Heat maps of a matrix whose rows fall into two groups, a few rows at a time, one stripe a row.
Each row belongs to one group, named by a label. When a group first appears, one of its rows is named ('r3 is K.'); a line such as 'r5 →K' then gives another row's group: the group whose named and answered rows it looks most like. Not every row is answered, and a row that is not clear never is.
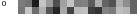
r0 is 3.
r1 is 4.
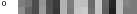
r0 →3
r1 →3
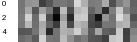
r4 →3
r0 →4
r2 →4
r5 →3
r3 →4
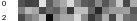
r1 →4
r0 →3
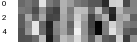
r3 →4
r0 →3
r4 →4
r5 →3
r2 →4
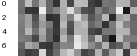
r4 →4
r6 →4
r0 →4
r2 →4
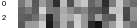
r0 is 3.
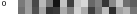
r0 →3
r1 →4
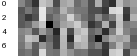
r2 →3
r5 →4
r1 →3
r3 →4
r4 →3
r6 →3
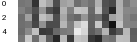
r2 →3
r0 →3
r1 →3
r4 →4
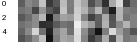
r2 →4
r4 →4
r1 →3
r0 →3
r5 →4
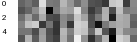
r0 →3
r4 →3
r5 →4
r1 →4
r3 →4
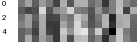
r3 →4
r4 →3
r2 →4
